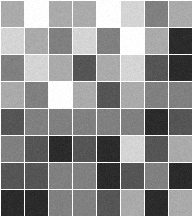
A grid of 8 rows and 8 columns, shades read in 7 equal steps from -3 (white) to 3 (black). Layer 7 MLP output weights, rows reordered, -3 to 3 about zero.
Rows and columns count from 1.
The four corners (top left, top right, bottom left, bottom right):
-1 -1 2 -1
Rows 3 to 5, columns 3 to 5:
-1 1 -1 / -3 -1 1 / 0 0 0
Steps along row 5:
down same same same same up down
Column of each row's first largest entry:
7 8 8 5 7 3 5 1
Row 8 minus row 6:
2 1 -2 -1 -1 1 1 0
